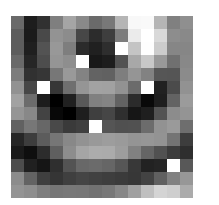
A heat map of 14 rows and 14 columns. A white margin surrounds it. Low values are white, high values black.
Concentric rings centre on the top middle. There are six isolated cells, each far lower than the cells round it. The top right is the ninth with the lowest average.
